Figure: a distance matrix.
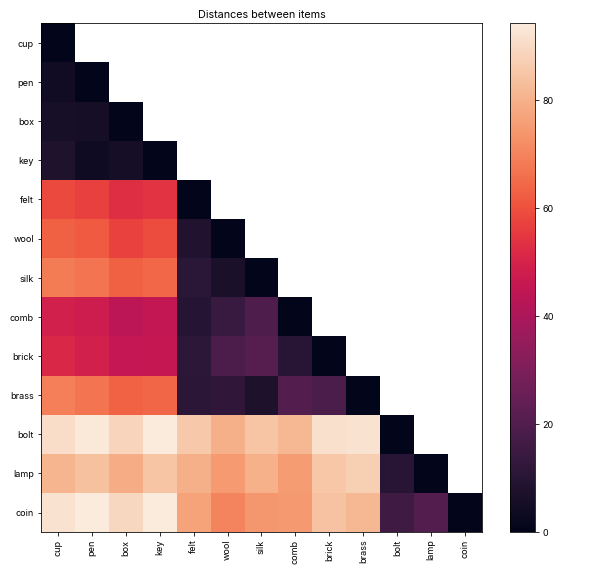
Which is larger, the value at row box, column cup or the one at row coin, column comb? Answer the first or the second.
the second
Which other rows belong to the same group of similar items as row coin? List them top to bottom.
bolt, lamp
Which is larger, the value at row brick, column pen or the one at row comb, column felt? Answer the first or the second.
the first
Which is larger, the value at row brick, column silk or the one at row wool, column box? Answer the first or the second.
the second
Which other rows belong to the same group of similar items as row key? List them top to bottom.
cup, pen, box
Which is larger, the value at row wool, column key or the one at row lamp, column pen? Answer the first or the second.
the second
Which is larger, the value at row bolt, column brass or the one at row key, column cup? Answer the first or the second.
the first
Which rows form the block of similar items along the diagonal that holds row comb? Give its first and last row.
felt to brass
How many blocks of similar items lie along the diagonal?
3
